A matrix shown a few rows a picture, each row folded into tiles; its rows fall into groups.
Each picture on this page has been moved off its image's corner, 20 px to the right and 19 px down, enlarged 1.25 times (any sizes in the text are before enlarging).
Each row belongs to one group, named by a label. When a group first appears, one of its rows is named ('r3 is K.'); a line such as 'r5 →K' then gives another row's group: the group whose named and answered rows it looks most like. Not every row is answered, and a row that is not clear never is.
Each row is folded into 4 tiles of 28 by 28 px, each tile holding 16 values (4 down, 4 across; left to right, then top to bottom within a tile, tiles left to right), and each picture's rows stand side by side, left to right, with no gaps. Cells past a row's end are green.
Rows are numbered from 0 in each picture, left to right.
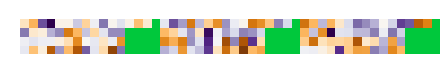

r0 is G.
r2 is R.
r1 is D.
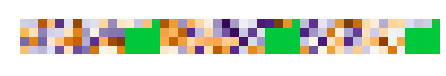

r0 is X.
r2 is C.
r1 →R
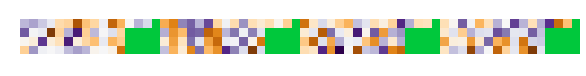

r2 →R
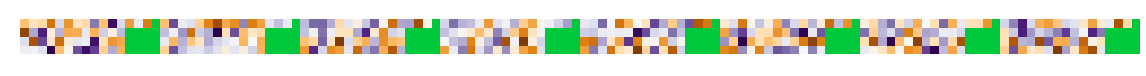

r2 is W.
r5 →X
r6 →G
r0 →X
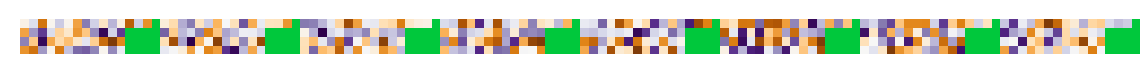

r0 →X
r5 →X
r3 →X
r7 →C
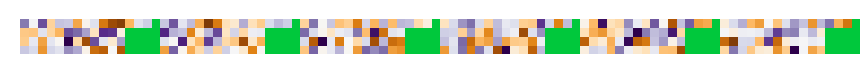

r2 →C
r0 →D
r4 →R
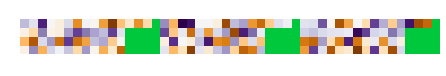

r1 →G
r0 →D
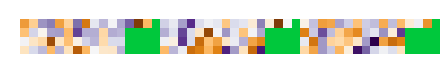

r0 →R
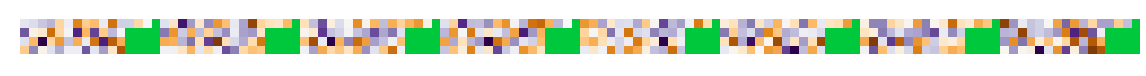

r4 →R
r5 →G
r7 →C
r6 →D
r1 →G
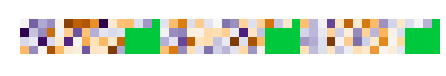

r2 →C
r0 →C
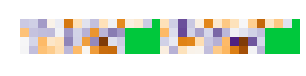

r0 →D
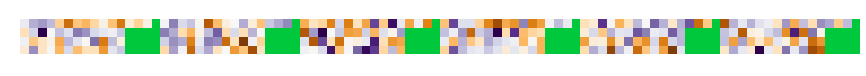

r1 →C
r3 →C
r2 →X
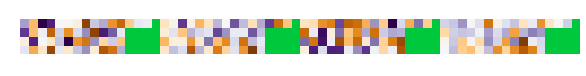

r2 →X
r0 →G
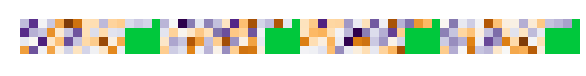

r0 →C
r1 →W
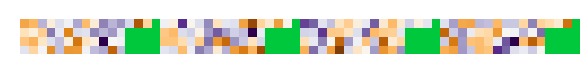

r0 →R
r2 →W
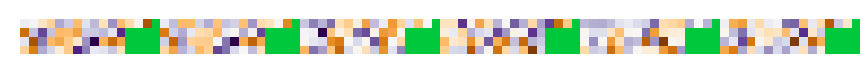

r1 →X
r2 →W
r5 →X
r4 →W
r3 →R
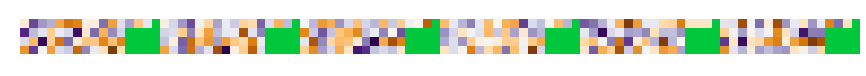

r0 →C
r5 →X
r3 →C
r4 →D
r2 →X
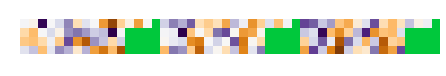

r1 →W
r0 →D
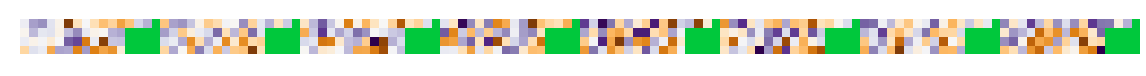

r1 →C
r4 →W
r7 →W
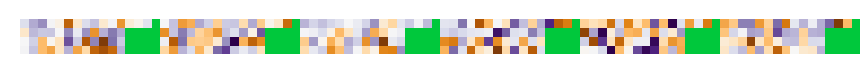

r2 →W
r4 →X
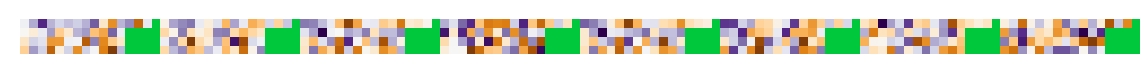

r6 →G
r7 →X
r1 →W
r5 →W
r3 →G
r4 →D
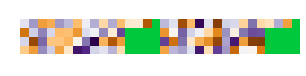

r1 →X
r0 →X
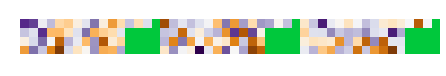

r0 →W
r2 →D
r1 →C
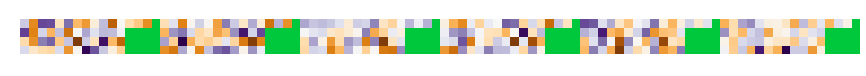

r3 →X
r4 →W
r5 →G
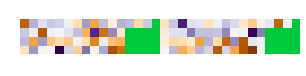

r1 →D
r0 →C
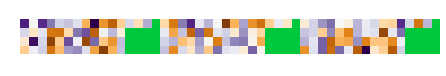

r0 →W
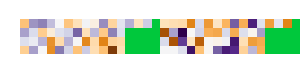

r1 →X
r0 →C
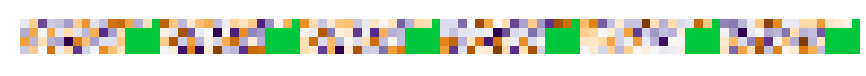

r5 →D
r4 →R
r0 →G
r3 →R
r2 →R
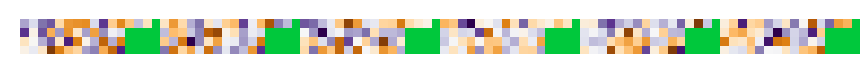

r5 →R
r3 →G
